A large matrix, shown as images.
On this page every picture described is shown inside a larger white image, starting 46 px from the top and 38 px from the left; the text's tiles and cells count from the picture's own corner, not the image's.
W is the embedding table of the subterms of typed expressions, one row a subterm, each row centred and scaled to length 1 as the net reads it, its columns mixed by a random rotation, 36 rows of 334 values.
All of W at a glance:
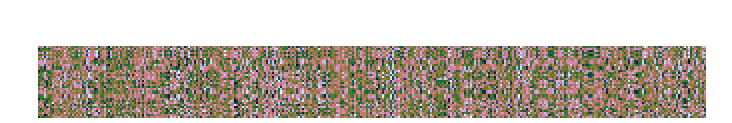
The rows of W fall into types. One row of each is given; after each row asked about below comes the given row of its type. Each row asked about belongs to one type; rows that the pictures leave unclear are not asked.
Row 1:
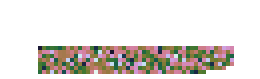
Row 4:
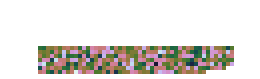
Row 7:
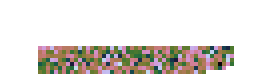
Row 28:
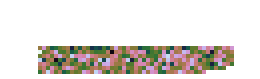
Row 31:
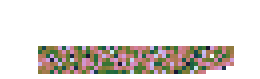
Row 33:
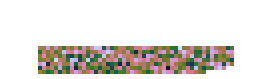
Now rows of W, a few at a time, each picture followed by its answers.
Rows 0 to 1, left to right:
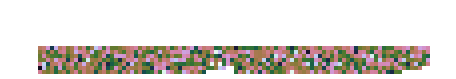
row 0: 33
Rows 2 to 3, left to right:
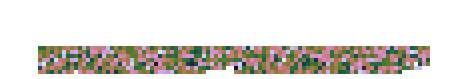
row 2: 4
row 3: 33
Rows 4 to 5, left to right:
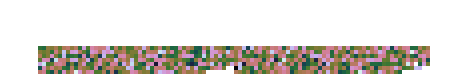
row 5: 33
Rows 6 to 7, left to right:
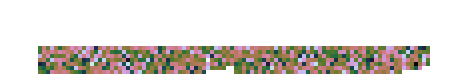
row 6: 1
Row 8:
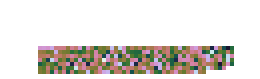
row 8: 7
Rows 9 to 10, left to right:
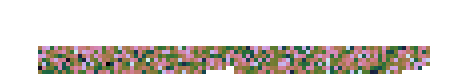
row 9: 33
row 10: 31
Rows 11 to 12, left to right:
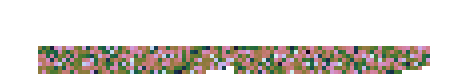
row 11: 31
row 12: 1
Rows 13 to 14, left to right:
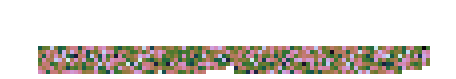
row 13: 4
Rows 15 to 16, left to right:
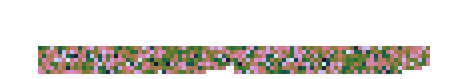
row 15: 4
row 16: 1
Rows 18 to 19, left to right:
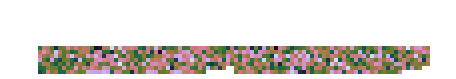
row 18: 7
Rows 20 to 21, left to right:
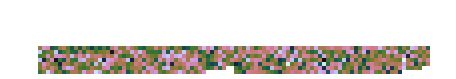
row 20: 28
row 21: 1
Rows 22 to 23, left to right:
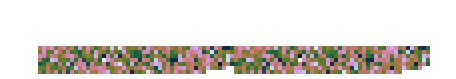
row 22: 7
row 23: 7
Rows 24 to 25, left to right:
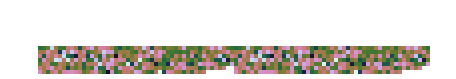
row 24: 4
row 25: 4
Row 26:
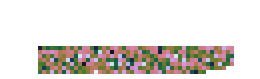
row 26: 1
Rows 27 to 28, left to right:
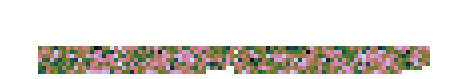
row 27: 7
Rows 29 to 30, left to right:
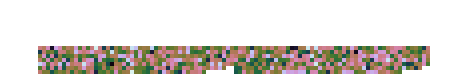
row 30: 7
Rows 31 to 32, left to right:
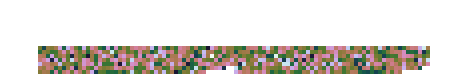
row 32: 31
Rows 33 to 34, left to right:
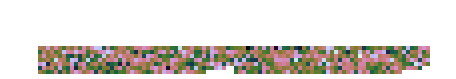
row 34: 28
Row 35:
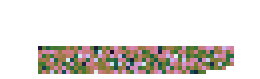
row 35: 1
